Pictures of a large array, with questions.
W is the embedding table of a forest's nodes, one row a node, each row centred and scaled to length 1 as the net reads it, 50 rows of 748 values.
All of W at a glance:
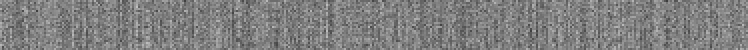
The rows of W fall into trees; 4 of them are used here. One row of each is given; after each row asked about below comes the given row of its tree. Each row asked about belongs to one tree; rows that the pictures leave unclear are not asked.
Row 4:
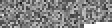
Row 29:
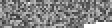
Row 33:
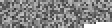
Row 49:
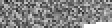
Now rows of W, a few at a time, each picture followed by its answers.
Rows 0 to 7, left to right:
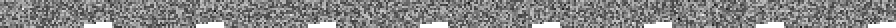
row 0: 33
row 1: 33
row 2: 33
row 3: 49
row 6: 49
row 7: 33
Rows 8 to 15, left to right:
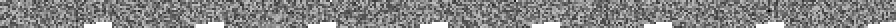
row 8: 33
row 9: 49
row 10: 29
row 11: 29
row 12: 49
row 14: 33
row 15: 49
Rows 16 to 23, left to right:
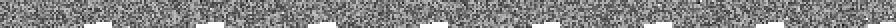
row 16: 33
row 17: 4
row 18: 29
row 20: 29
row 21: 33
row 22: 33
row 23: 49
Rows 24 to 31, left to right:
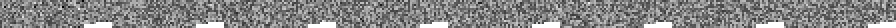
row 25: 33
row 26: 49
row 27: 49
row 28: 33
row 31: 33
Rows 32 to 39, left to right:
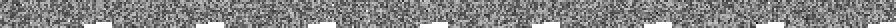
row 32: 29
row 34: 33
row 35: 49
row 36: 29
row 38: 29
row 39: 29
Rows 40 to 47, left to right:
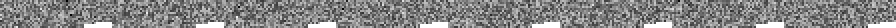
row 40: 4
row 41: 29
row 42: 29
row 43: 33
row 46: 29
